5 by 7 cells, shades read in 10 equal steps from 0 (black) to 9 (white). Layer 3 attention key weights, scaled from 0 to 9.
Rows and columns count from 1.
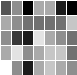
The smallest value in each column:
3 2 0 4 4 1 0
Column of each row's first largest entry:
4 7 4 2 1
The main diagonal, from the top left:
3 5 1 6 7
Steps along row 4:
up down up up same down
